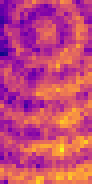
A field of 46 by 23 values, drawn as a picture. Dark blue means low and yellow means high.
Overall the values sit about 50% of the way up the scale. The ninth with the lowest average is the top left. The ninth with the highest average is the bottom right. Rings spread out from the top middle. The field climbs toward the bottom right.
